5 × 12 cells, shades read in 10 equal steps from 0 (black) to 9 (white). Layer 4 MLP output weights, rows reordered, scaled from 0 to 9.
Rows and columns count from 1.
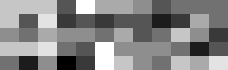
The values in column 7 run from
3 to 7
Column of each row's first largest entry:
5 3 10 6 6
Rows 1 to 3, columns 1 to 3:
7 7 7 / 7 3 8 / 5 4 6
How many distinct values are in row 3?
6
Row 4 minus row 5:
3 6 3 4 1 0 -2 0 1 -3 -5 -5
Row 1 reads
7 7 7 3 9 6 6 5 3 4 4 4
